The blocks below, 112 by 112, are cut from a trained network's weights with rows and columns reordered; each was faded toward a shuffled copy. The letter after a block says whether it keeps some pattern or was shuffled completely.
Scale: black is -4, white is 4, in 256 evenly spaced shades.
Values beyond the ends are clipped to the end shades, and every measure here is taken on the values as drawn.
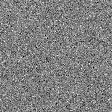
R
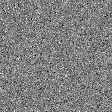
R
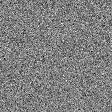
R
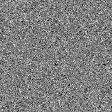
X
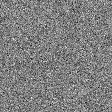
R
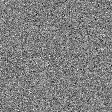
R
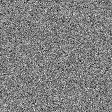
R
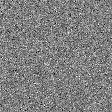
R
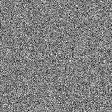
X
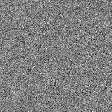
X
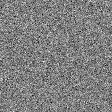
R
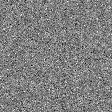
R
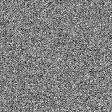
X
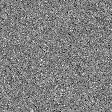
R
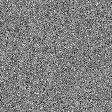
R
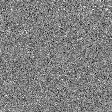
X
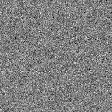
X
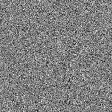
X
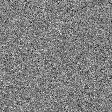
R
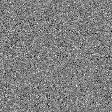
X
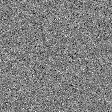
R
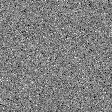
R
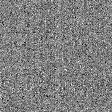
X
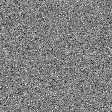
R
